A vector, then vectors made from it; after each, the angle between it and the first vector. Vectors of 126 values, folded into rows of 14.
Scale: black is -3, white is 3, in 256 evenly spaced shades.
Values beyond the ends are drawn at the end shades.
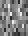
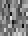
nearly opposite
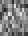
partly aligned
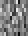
partly aligned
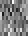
partly opposed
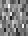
nearly parallel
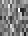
partly aligned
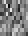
partly opposed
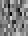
nearly opposite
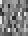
orthogonal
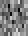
nearly opposite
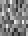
orthogonal
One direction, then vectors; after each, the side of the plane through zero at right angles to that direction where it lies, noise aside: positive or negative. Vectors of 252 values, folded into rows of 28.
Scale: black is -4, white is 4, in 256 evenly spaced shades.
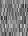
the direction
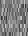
positive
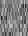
positive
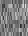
negative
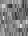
positive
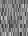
negative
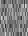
negative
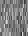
negative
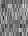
negative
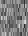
negative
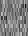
positive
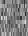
negative
